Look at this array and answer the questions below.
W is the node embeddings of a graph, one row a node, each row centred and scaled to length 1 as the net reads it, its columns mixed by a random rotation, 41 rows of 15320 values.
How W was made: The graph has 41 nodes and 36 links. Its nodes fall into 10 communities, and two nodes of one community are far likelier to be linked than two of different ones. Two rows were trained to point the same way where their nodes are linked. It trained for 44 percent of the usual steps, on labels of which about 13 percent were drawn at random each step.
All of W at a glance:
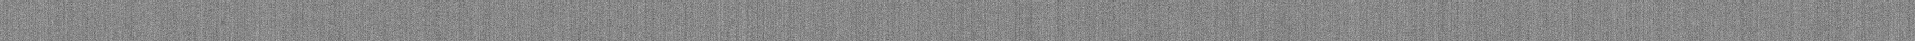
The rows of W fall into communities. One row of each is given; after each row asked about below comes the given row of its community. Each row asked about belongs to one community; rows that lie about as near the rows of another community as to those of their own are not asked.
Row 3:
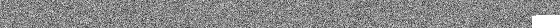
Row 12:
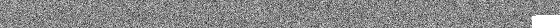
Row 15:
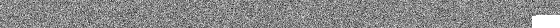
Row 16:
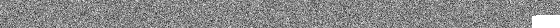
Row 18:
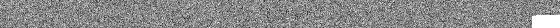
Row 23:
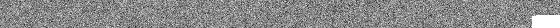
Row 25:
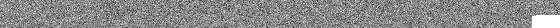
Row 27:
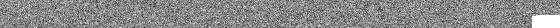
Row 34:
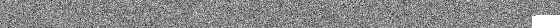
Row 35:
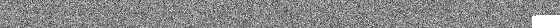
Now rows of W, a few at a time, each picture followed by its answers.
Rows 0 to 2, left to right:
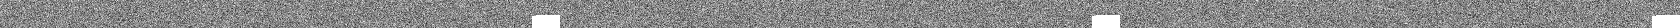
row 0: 15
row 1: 15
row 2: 16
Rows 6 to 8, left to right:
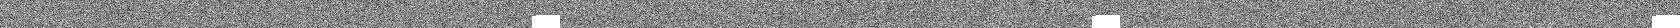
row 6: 25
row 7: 12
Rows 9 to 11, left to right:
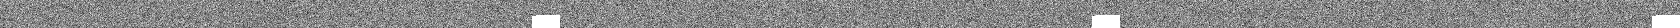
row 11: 27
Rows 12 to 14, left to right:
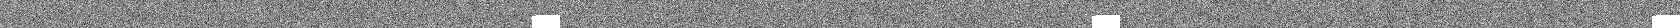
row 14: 18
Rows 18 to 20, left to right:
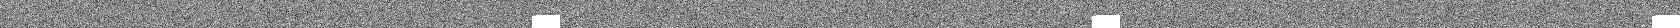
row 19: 23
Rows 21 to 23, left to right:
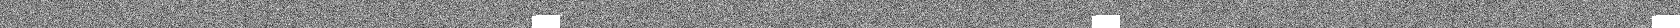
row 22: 3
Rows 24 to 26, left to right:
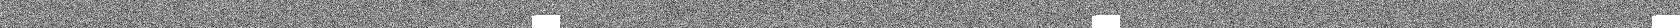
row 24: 3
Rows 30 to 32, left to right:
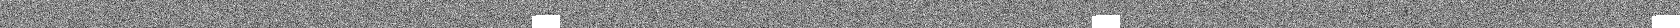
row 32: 35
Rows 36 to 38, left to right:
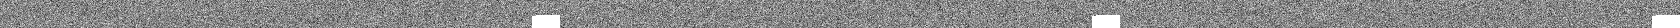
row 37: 27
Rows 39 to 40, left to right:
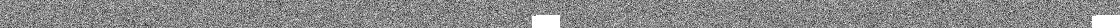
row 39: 34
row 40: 16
